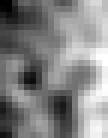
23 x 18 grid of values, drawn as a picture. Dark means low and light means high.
Average level on the scale: 50%. Stripes: none. Lone odd cells: none. Slope: up to the right. Ninth with the lowest average: top left.
